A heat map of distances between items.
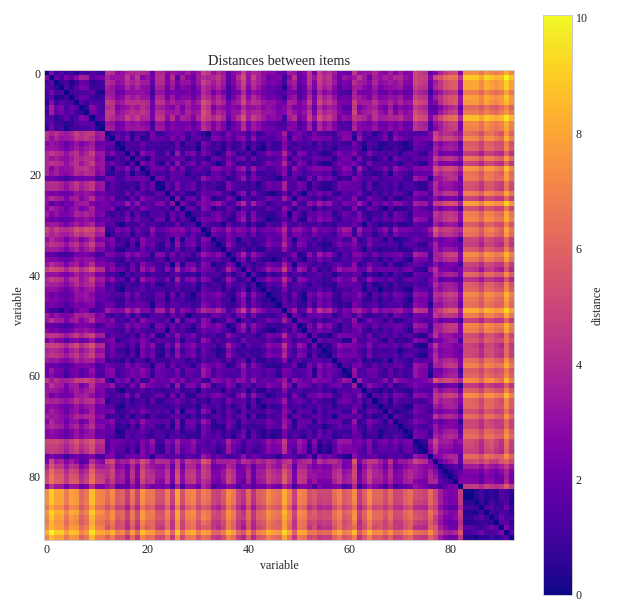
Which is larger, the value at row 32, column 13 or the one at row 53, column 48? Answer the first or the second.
the second
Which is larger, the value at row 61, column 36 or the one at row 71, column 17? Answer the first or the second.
the first
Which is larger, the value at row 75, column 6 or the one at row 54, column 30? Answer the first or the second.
the first
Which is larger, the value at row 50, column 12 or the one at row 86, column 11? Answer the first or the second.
the second
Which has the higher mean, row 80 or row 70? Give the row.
80
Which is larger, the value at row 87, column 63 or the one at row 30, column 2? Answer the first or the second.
the first
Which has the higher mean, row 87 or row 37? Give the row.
87
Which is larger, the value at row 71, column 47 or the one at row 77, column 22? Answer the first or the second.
the second
